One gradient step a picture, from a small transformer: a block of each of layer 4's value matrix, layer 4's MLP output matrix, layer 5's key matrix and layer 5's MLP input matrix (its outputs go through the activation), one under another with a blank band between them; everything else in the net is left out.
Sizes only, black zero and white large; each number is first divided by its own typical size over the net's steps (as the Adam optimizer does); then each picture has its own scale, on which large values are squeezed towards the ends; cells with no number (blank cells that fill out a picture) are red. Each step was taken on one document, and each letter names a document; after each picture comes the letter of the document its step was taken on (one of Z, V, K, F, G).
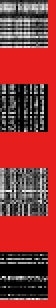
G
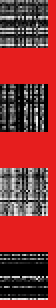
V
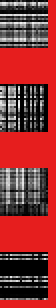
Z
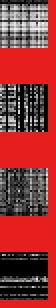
Z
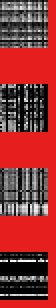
G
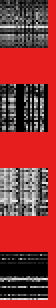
V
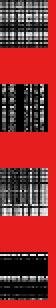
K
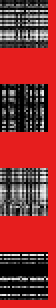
K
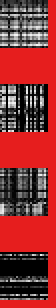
Z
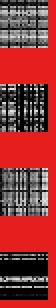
G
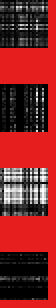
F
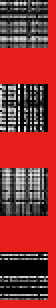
V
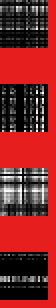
F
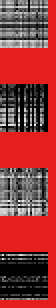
V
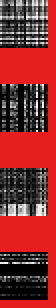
K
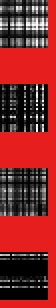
F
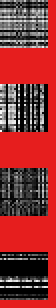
Z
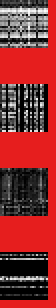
G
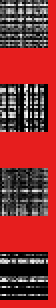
G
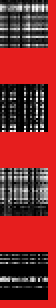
F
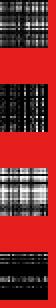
F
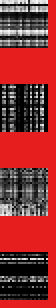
K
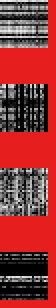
V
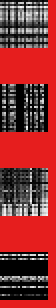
K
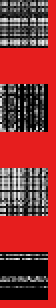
G
